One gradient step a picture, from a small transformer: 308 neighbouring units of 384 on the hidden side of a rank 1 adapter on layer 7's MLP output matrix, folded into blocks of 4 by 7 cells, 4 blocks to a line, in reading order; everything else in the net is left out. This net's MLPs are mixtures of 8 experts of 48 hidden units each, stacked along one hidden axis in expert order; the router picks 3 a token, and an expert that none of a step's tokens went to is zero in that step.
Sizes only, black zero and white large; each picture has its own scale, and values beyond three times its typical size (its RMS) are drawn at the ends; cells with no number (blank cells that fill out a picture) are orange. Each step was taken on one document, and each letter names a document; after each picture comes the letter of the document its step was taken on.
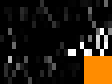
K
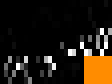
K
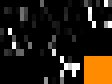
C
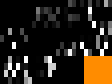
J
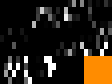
J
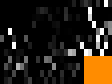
K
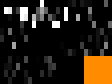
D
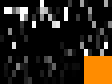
D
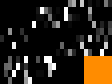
J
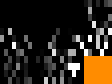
K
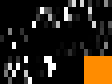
J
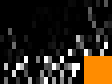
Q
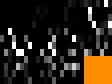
Q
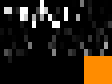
D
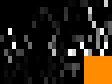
K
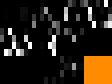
C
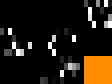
C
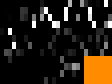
C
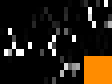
C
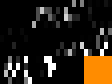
J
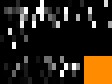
D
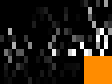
K
